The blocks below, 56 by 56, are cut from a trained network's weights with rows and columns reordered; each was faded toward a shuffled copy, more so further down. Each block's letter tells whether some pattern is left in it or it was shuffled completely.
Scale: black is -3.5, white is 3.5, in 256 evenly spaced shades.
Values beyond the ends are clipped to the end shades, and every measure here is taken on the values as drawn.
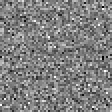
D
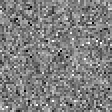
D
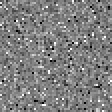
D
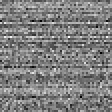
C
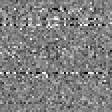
C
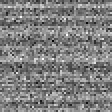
C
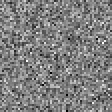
D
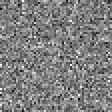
C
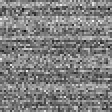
C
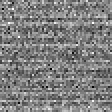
C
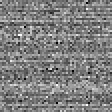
C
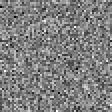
D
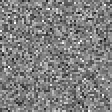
D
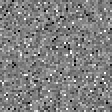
D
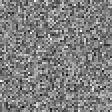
D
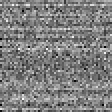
C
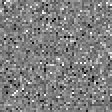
D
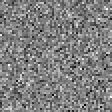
D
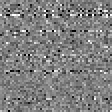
C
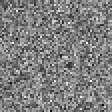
D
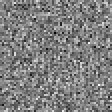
D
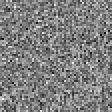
D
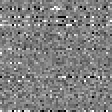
C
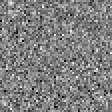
D
